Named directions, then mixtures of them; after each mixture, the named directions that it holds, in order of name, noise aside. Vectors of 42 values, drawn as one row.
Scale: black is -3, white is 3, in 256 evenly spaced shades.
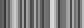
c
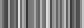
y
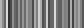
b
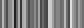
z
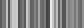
c, y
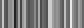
z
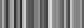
z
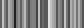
z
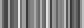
y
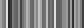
b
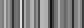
c, z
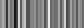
c, y, z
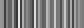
b, y, z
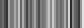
b, c, y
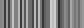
b, c, z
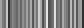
b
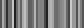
z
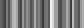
c
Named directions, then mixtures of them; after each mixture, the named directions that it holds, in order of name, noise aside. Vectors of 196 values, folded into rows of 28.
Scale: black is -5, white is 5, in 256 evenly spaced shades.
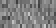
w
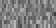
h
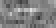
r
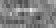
r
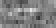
r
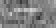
r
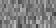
h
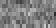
h, r, w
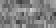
h, r, w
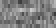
h, r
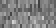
r, w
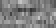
h, r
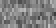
h, r
